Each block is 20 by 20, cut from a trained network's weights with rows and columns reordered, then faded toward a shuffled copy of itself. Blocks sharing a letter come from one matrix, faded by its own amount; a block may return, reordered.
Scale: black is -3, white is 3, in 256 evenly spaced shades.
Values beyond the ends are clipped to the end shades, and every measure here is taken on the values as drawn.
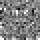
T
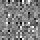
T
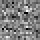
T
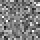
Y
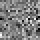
T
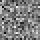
Y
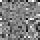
T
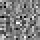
T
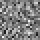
Y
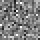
Y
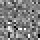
T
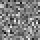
Y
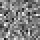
Y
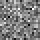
Y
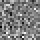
Y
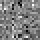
T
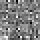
T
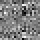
T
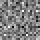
T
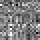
T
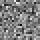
Y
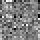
T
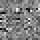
T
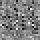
T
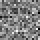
Y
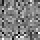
T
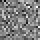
Y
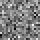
Y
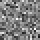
Y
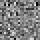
T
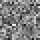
Y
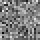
Y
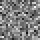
Y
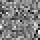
Y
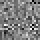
T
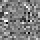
T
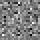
T
